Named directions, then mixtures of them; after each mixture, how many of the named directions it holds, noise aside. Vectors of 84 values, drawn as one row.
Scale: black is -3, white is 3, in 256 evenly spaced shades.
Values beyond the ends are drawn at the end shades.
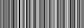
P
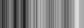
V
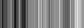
one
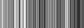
two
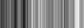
one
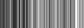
two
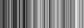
two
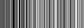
two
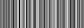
one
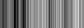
one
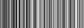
two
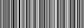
one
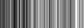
two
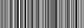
one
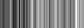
two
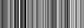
two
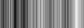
one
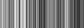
two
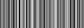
one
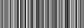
one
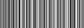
one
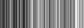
two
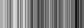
two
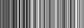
two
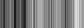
one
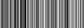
two
